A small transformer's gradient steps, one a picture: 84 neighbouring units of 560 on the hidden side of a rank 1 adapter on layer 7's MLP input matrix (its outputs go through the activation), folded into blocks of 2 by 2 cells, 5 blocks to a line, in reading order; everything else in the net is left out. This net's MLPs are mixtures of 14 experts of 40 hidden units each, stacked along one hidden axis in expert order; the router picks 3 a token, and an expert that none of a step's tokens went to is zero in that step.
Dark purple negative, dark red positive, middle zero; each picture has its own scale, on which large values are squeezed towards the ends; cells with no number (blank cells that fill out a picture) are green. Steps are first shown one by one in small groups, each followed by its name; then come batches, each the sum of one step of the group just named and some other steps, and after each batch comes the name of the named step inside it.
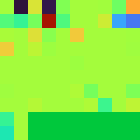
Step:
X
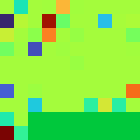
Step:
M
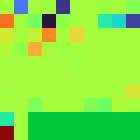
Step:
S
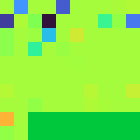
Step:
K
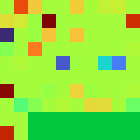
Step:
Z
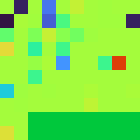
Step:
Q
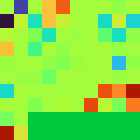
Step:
M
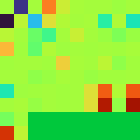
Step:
M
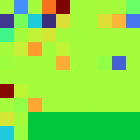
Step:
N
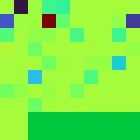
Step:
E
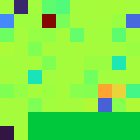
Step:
E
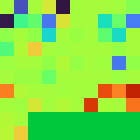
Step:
N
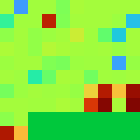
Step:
E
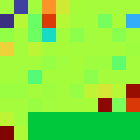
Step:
E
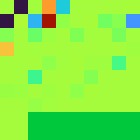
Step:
E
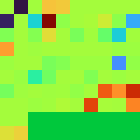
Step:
E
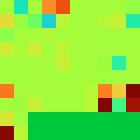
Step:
N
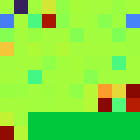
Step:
E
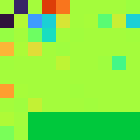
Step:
N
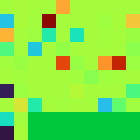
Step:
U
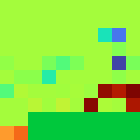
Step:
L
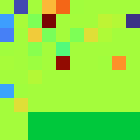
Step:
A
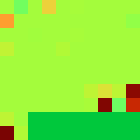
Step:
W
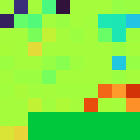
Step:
L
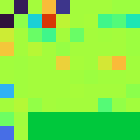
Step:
U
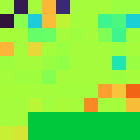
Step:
L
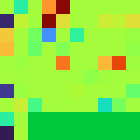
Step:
U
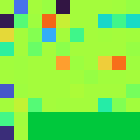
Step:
U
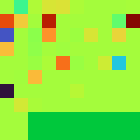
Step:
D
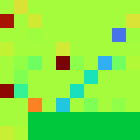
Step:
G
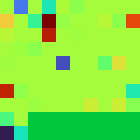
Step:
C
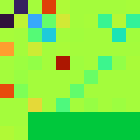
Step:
G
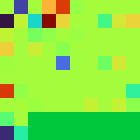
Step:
C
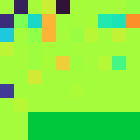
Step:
D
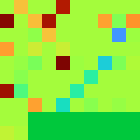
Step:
G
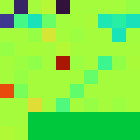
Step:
G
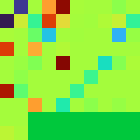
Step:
G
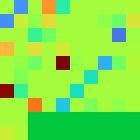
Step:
G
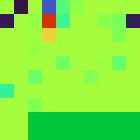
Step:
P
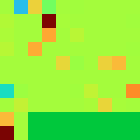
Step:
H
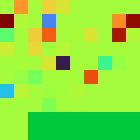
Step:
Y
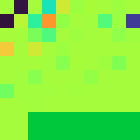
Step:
P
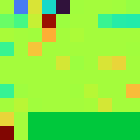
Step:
H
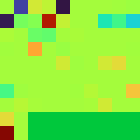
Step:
H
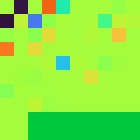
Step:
Y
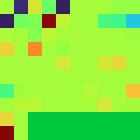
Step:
H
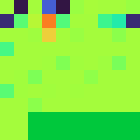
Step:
P
